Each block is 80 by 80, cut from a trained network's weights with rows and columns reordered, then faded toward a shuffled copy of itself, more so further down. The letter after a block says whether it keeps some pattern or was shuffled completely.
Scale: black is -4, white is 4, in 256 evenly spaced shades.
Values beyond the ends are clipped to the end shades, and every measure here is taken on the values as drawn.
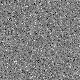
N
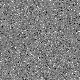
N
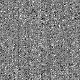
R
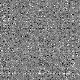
R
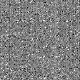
R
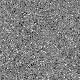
N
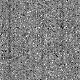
R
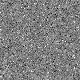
N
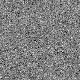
R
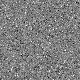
N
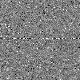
R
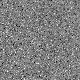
N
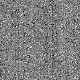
R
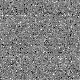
R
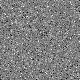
N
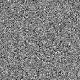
R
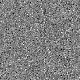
R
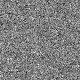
N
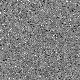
N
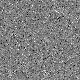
N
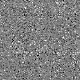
R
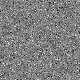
N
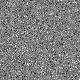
N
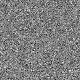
R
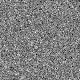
N
